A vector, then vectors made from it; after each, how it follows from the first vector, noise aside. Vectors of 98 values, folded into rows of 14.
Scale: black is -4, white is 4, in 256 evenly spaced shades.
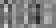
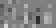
partly zeroed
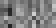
wrapped around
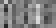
negated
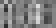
negated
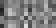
wrapped around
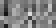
wrapped around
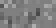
partly zeroed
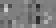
partly zeroed
